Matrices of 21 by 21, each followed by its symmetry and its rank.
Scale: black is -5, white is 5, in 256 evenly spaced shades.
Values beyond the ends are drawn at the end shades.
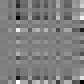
neither, rank one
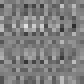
neither, rank two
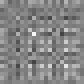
symmetric, rank three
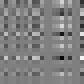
neither, rank one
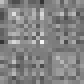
symmetric, rank three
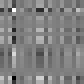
neither, rank one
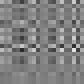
neither, rank one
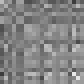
symmetric, rank three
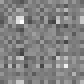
symmetric, rank three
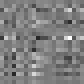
neither, rank two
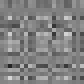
neither, rank two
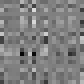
neither, rank two
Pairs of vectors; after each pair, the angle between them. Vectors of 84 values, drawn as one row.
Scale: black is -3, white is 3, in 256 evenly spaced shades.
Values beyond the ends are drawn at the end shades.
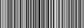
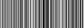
partly aligned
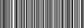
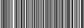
nearly parallel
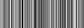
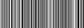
partly aligned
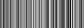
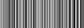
orthogonal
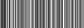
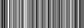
partly aligned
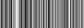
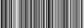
nearly parallel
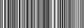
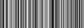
nearly opposite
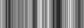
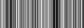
partly aligned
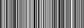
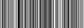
partly opposed
